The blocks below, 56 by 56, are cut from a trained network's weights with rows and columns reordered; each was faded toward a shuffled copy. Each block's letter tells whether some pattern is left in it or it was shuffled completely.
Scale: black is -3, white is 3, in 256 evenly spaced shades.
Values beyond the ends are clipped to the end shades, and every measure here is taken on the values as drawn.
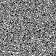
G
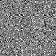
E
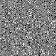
E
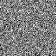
E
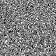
E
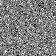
G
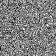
G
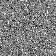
G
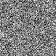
E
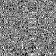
E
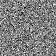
G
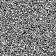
G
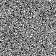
G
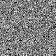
E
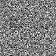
E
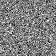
G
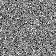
G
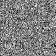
E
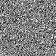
E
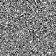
E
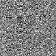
E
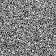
G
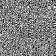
E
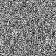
E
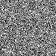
G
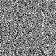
E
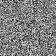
G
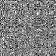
E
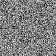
E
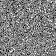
G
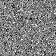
G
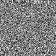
E
